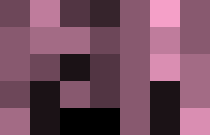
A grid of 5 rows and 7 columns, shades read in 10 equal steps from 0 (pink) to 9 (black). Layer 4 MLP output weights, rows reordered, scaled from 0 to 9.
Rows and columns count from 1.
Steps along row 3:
up up down down down up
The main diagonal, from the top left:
5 3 8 6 4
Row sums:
28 25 31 38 42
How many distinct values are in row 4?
5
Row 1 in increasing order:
0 2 4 4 5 6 7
